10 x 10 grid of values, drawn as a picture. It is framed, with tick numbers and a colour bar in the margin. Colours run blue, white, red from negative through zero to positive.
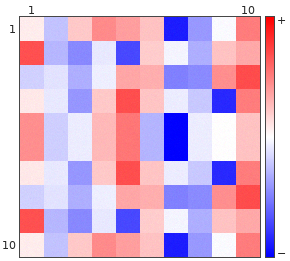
Stripes running up and down repeat 2 times from left to right. The middle left is the calmest part. It is mirror symmetric from top to bottom. No row or column stands out.
